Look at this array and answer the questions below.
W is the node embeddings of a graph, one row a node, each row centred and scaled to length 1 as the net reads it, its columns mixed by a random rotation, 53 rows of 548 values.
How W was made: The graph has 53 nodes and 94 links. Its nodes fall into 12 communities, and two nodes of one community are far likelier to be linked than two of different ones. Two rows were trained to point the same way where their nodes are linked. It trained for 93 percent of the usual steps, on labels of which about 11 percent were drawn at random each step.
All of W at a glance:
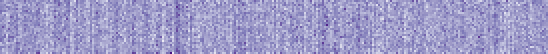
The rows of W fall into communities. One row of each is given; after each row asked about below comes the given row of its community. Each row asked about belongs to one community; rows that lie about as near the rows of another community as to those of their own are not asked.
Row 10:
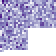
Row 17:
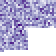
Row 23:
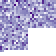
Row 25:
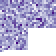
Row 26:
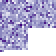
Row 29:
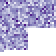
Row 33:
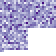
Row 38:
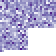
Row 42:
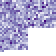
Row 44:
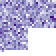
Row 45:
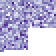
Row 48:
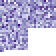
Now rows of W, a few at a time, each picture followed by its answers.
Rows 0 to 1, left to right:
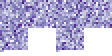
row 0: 44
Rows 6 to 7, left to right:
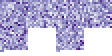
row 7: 48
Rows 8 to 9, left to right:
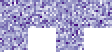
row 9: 17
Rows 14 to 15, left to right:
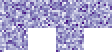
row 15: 26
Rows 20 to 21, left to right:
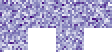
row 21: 25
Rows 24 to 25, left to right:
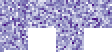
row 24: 45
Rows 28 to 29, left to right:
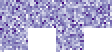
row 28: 29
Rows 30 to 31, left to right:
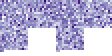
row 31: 48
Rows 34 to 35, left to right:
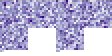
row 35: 42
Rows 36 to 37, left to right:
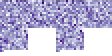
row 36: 23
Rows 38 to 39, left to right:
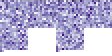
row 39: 29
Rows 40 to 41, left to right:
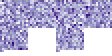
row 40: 38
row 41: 29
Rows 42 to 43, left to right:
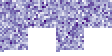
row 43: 44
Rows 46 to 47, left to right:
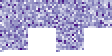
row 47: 10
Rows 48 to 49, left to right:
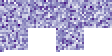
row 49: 42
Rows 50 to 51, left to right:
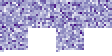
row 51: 45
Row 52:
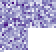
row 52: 45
